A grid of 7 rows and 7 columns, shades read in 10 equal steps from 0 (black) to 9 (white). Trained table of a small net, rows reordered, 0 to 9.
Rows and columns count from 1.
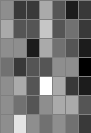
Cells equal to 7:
1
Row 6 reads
5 4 3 5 6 6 3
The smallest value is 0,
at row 4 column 7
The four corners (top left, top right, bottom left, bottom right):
5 2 5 2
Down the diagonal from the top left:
5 3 1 3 6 6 2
